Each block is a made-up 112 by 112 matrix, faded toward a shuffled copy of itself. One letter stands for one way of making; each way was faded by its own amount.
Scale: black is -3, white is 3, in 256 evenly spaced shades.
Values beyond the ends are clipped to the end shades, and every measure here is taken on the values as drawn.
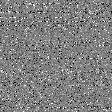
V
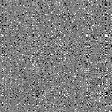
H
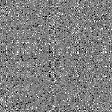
H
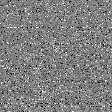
V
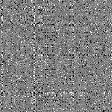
H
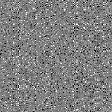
H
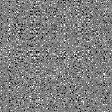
H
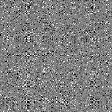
H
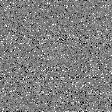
V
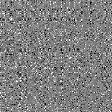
H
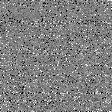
V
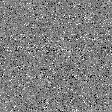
V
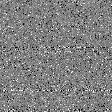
V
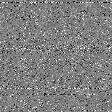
V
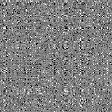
H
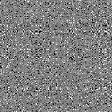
H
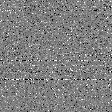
V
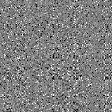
H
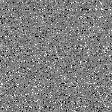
V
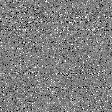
V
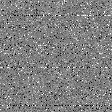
V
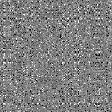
H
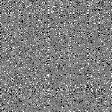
H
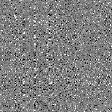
H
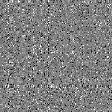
H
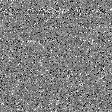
V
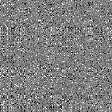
H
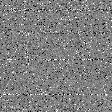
V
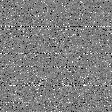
V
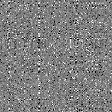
H
